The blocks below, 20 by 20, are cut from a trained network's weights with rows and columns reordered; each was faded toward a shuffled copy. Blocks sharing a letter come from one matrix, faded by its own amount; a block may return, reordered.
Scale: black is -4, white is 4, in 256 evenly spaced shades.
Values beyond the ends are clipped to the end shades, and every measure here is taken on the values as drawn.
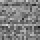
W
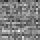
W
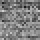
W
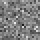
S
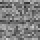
W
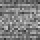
W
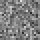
S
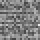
W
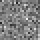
S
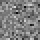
S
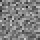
S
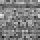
W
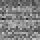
W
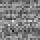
W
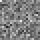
S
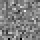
S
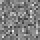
S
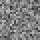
S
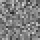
S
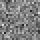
S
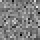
S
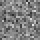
S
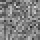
S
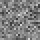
S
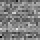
W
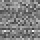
W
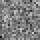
S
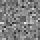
S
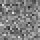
S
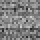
W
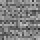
W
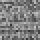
W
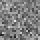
S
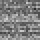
W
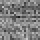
W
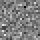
S
